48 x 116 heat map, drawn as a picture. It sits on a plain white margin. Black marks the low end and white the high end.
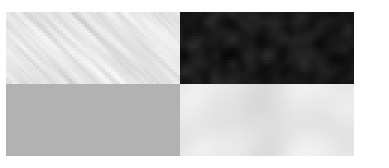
It is made of 2 by 2 panels. Panel 1,1: very high, slanting down to the right, faint in contrast. Panel 1,2: very low, blotchy, faint in contrast. Panel 2,1: high, flat. Panel 2,2: very high, smooth, faint in contrast.
